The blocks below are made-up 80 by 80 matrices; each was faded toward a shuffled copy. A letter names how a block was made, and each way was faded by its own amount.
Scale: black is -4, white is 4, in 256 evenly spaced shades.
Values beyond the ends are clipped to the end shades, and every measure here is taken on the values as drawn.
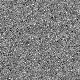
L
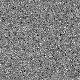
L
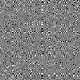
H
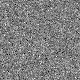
L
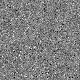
L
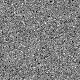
L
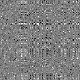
H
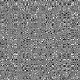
H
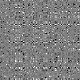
H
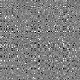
H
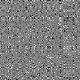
H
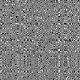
H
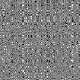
H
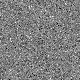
L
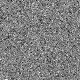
L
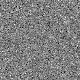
L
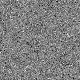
L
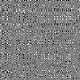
H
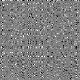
H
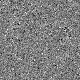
L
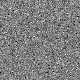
L
